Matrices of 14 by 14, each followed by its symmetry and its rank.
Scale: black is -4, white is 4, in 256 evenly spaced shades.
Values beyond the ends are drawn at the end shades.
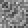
symmetric, full rank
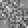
symmetric, full rank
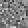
antisymmetric, full rank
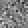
antisymmetric, full rank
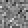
antisymmetric, full rank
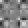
symmetric, rank two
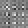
symmetric, rank two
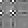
symmetric, rank two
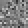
antisymmetric, full rank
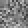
antisymmetric, full rank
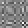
symmetric, rank two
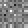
symmetric, rank two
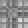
symmetric, rank two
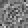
symmetric, full rank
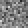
antisymmetric, full rank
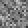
symmetric, full rank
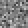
antisymmetric, full rank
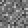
symmetric, full rank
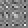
symmetric, rank two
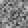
symmetric, full rank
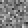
antisymmetric, full rank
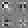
symmetric, rank two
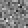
antisymmetric, full rank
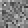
symmetric, full rank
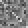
symmetric, full rank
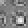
symmetric, rank two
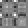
symmetric, rank two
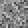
symmetric, full rank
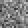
antisymmetric, full rank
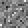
symmetric, full rank
